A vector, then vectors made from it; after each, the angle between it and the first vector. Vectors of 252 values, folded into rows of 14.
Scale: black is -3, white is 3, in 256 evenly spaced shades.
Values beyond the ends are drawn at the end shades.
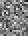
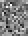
partly aligned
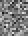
partly opposed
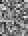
partly opposed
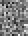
partly opposed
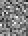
nearly parallel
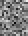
nearly opposite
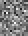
nearly parallel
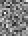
nearly opposite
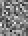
nearly parallel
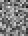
partly aligned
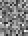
orthogonal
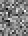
partly aligned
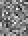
nearly parallel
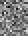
nearly opposite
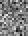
partly opposed
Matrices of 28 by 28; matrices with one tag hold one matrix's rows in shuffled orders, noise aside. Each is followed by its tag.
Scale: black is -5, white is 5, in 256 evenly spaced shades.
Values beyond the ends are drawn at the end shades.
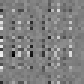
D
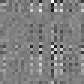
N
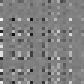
D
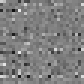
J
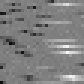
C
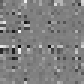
J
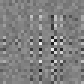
N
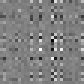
N
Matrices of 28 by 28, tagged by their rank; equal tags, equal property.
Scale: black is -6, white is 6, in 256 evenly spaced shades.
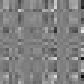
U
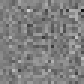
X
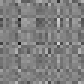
U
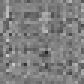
X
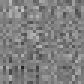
X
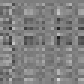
U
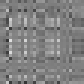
U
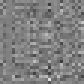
X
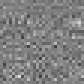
X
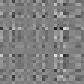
U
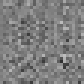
X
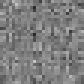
X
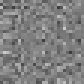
X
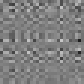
U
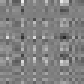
U
